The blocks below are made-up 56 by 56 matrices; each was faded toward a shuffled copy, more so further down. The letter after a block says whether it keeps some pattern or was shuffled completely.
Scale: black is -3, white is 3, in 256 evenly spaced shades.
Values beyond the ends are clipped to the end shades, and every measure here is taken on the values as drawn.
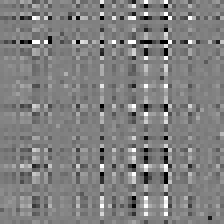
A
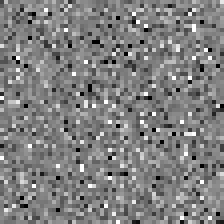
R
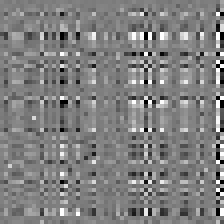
A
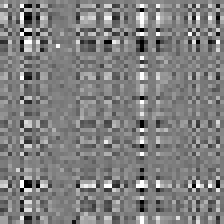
A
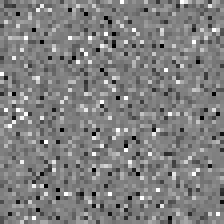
R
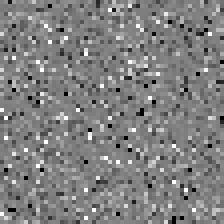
R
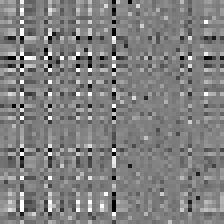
A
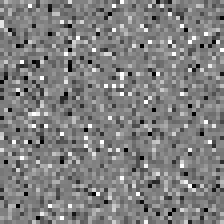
R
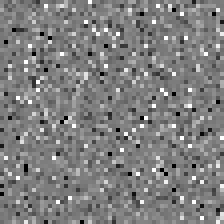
R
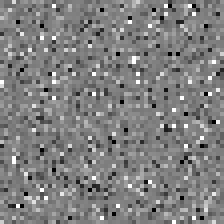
R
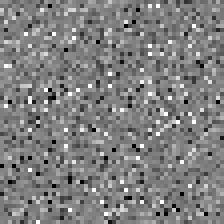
R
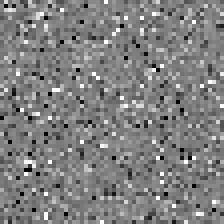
R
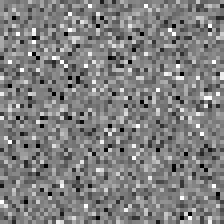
R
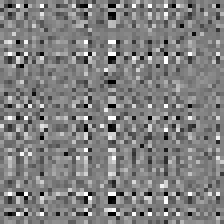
A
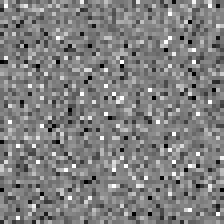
R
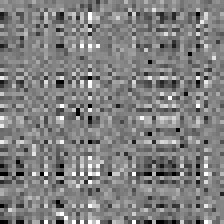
A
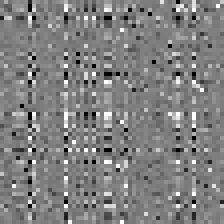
A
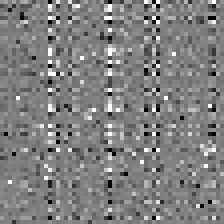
A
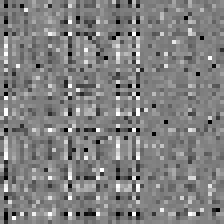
A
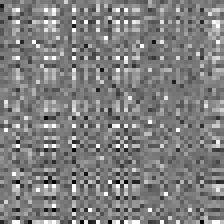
A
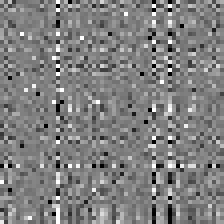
A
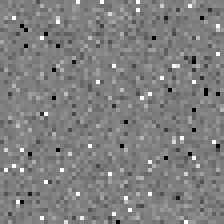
R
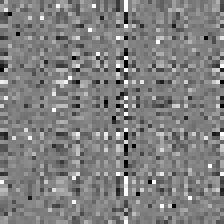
A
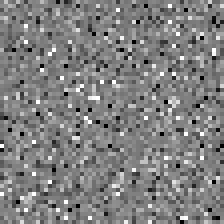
R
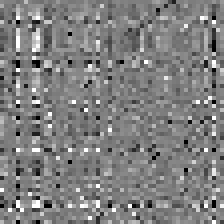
A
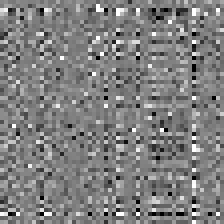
A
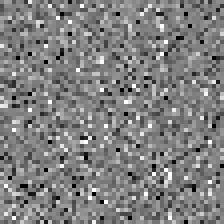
R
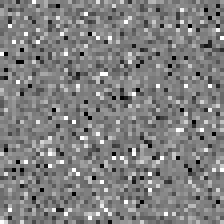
R
